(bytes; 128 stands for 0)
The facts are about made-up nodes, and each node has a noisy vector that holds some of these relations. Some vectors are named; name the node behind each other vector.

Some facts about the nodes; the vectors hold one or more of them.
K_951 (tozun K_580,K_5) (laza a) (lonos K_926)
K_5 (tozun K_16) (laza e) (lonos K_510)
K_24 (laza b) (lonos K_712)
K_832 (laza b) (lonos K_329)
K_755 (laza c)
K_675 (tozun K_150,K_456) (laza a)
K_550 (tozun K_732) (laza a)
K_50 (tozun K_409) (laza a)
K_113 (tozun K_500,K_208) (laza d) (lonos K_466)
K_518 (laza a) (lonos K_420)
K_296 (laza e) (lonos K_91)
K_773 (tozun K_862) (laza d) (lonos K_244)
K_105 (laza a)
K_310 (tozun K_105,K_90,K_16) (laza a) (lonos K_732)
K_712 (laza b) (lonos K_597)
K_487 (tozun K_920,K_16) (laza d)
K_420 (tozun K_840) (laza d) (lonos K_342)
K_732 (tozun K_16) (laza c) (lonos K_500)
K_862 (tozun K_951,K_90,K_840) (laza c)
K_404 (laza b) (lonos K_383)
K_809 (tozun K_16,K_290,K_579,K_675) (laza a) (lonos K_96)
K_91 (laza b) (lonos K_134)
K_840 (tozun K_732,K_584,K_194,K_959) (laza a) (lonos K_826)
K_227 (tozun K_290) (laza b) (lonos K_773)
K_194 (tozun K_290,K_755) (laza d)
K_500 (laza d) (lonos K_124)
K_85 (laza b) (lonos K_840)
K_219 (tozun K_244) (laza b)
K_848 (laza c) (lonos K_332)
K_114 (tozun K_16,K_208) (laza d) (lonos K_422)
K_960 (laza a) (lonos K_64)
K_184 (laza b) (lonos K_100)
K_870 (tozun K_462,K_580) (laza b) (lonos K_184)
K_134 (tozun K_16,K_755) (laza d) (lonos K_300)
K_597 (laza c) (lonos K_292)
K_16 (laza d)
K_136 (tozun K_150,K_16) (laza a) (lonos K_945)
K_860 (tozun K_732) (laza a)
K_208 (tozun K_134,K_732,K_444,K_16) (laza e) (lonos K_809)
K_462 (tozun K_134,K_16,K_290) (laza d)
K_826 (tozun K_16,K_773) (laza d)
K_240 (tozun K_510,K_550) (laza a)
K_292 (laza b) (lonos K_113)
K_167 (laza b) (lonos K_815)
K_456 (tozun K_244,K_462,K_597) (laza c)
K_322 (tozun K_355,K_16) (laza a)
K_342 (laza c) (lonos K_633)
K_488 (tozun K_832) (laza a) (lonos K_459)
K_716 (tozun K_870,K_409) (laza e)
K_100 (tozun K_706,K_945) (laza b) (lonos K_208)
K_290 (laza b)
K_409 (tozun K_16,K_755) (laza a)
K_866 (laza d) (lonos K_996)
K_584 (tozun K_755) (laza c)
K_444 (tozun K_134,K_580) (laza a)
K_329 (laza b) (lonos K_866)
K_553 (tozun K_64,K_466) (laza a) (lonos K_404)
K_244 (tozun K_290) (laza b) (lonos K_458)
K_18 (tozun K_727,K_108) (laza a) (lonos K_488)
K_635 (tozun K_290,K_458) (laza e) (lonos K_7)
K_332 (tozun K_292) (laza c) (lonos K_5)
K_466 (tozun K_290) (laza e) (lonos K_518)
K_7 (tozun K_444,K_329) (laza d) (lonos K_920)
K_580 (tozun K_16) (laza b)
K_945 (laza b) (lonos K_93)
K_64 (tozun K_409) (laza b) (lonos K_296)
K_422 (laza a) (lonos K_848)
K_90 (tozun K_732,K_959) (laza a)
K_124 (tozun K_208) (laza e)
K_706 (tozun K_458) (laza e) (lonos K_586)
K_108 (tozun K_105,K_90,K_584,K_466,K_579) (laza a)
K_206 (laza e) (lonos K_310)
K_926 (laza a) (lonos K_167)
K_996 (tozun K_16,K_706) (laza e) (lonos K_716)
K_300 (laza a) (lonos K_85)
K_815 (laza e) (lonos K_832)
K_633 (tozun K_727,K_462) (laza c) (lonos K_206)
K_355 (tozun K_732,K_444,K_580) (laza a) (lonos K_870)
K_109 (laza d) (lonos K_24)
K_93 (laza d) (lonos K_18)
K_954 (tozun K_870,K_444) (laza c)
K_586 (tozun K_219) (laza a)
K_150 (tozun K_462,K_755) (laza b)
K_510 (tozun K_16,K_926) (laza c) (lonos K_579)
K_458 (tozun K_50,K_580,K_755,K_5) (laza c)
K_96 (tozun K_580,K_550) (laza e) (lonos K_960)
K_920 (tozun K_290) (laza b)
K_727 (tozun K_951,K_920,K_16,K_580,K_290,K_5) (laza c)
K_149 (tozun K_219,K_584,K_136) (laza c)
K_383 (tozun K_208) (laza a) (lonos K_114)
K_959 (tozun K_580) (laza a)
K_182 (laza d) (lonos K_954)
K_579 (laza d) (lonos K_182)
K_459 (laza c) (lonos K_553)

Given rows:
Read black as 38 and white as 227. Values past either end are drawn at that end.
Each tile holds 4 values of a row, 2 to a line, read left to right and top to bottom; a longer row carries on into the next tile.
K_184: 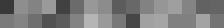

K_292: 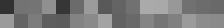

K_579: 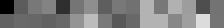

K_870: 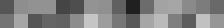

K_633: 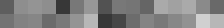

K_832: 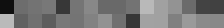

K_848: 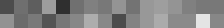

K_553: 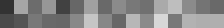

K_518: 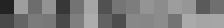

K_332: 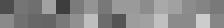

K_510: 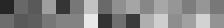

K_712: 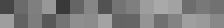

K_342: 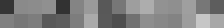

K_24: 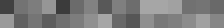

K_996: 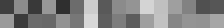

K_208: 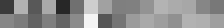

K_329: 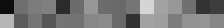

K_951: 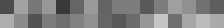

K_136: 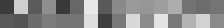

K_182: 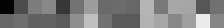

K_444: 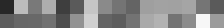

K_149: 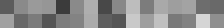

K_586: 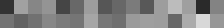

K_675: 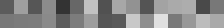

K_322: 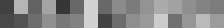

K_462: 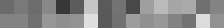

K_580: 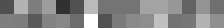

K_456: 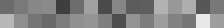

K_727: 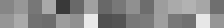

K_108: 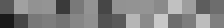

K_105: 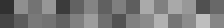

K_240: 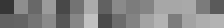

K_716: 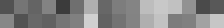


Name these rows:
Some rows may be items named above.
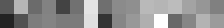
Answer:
K_409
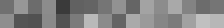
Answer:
K_296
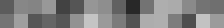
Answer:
K_870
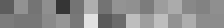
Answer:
K_114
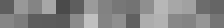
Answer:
K_100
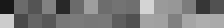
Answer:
K_815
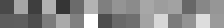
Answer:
K_5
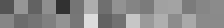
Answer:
K_114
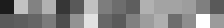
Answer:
K_444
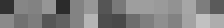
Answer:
K_342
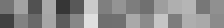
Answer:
K_809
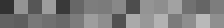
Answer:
K_422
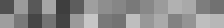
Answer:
K_96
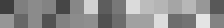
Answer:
K_584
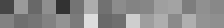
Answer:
K_114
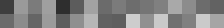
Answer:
K_959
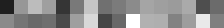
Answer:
K_7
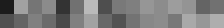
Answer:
K_518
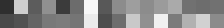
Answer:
K_136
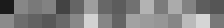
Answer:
K_93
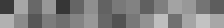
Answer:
K_951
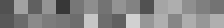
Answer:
K_383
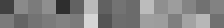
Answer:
K_16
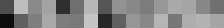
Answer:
K_310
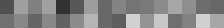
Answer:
K_959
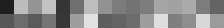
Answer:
K_355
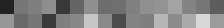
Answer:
K_459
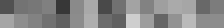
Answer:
K_113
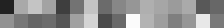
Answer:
K_7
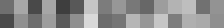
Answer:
K_809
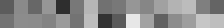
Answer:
K_124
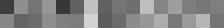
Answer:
K_16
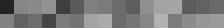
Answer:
K_404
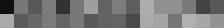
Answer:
K_926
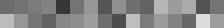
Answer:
K_456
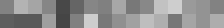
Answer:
K_64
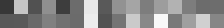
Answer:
K_136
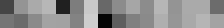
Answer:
K_732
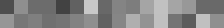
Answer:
K_150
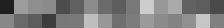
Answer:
K_945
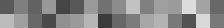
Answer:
K_458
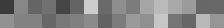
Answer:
K_150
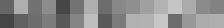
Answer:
K_50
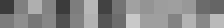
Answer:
K_420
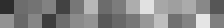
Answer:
K_755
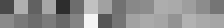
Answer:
K_208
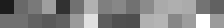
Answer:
K_954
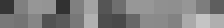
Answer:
K_342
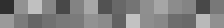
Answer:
K_219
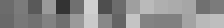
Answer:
K_466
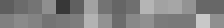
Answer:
K_290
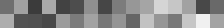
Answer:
K_706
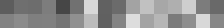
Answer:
K_194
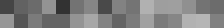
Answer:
K_109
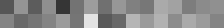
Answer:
K_114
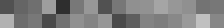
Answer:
K_597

